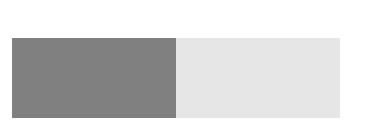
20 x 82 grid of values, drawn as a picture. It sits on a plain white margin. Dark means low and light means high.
It is made of 1 by 2 panels. Panel 1,1: middling, flat. Panel 1,2: very high, flat.
